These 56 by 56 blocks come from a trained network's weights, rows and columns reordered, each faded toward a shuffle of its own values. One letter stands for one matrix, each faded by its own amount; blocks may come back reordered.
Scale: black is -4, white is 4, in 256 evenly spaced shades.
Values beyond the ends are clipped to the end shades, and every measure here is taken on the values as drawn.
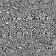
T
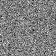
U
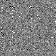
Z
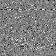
T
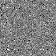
Z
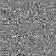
Z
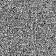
U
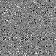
T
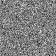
U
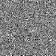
Z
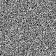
U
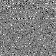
T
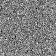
U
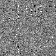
Z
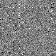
Z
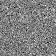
U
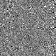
Z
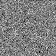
U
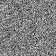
U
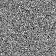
U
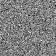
U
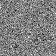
U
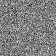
U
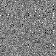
Z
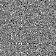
Z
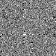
Z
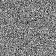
U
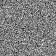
U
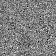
U
